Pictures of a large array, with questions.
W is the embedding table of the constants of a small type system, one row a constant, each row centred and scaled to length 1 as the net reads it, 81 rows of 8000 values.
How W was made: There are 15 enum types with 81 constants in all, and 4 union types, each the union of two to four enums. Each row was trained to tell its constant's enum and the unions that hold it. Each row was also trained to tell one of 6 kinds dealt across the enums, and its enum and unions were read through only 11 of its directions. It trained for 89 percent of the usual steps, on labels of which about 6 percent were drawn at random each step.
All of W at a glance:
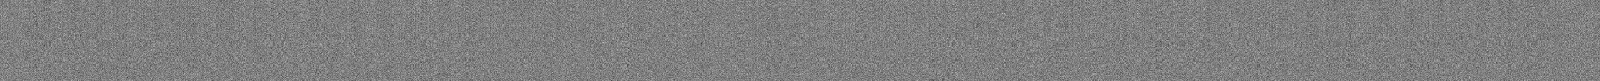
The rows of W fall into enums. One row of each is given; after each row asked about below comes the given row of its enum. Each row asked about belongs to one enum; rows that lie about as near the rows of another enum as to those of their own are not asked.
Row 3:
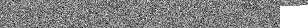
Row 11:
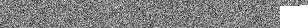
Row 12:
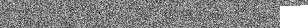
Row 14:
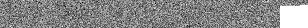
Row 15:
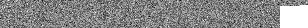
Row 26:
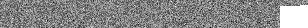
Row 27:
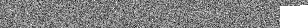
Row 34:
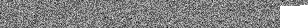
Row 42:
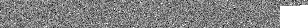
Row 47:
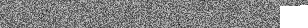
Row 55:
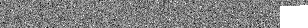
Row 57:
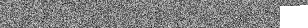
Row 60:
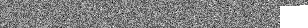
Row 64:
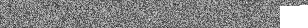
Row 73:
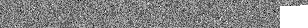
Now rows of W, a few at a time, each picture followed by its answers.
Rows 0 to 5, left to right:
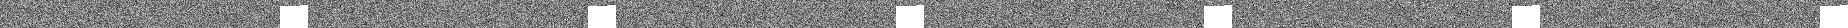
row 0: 3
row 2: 42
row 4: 55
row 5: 73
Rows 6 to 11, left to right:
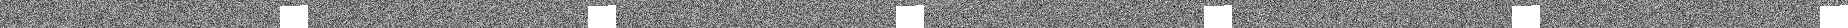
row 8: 42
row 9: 3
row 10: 15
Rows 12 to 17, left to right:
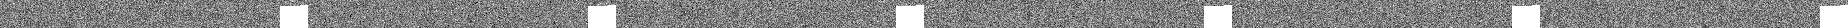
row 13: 55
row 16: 26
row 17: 42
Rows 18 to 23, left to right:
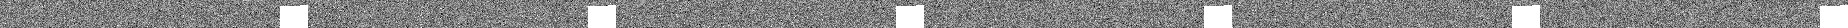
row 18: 57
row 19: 64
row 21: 15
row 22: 12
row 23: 64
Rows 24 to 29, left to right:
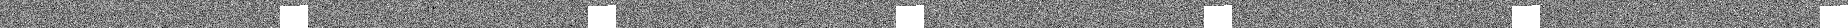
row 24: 26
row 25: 34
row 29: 42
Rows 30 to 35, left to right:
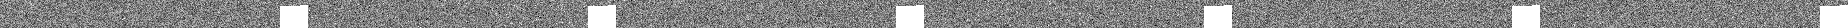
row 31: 55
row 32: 73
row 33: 60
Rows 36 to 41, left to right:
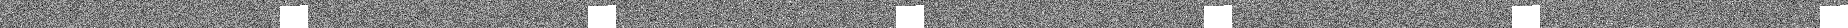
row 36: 34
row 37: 14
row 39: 15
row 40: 12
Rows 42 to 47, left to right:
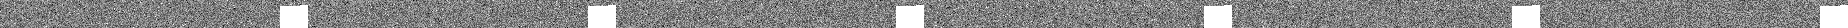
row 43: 73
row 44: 73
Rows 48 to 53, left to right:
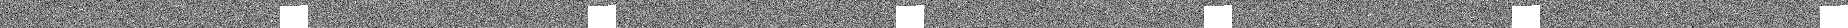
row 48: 55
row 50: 26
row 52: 34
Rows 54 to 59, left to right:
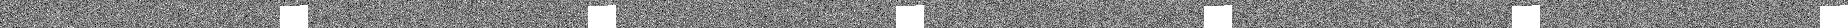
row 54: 15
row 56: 11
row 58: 15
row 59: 60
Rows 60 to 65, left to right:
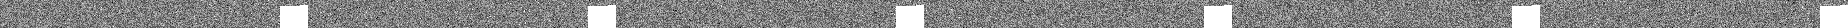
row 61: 55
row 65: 3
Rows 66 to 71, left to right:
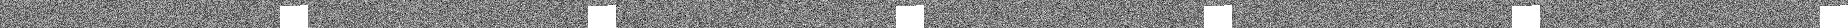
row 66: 3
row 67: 26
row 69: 3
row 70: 34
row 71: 27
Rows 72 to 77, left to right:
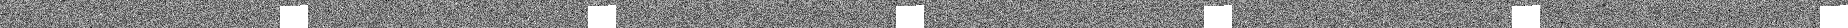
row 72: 12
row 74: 73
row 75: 34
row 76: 12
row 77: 14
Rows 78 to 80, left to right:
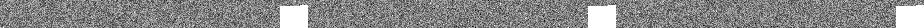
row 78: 12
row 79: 60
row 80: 27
